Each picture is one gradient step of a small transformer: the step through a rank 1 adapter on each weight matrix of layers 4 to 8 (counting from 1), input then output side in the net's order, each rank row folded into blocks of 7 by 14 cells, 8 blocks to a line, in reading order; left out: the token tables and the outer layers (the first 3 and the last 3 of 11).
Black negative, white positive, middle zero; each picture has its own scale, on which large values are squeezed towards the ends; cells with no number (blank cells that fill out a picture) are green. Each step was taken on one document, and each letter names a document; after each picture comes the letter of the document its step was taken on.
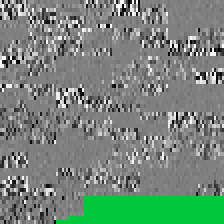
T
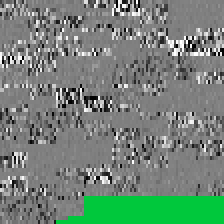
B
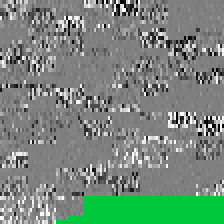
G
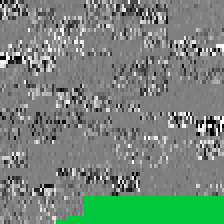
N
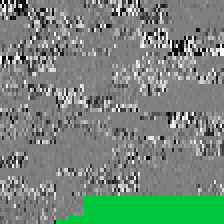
T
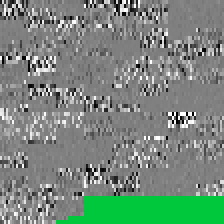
G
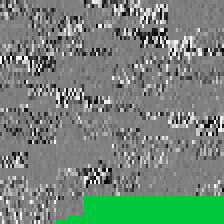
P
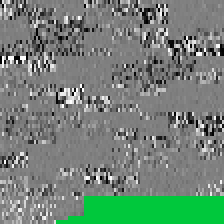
B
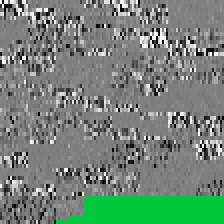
T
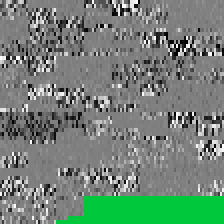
B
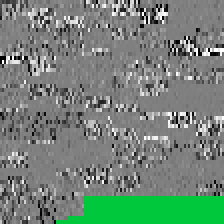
N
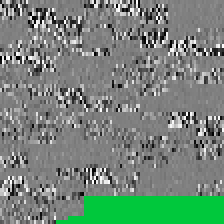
T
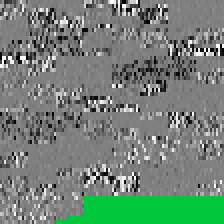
B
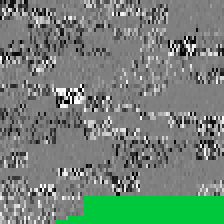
N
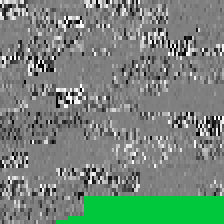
N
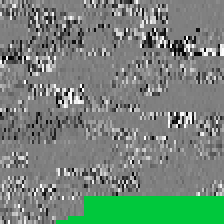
N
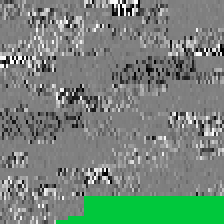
B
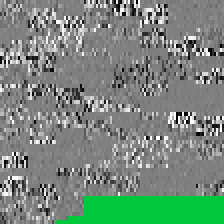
G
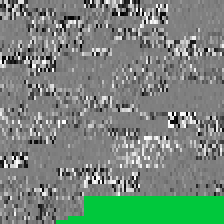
G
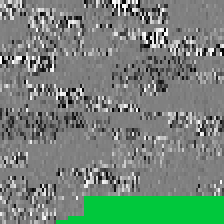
B
